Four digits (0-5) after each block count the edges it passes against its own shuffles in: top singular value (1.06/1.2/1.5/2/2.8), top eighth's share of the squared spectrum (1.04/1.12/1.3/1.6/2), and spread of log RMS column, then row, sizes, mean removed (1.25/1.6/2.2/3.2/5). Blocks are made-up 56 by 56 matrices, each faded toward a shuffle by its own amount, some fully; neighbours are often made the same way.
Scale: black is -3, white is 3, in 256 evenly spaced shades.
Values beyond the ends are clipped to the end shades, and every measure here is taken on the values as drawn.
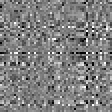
4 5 3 3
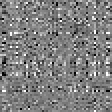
4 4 3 3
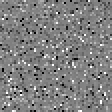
0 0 0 0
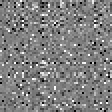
4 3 2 2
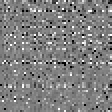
4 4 2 3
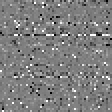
4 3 1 2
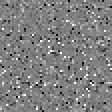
2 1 0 0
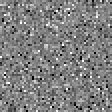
1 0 0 0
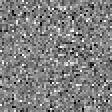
2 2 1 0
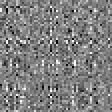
4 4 3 2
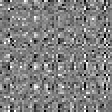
4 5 3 3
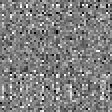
4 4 2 2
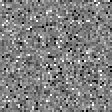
0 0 0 0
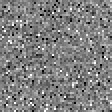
0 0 0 0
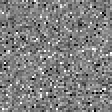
1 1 0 0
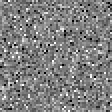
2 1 0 0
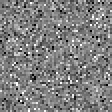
0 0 0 0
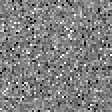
0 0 0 0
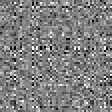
4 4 3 3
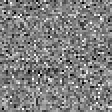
3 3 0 1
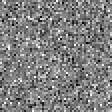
2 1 0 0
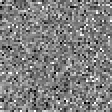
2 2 1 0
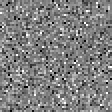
2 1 0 0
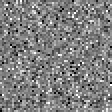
2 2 0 0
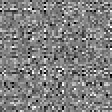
4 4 3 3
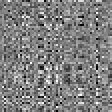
4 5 3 3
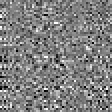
4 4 2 3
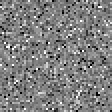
0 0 0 0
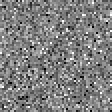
1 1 0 0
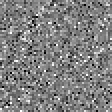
1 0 0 0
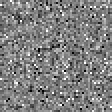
2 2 0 1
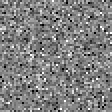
2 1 0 0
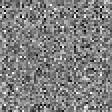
4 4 2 2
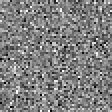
3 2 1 1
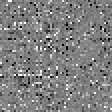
3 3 2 1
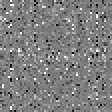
2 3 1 1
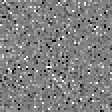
0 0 0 0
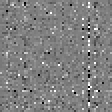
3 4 2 1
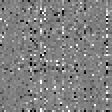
3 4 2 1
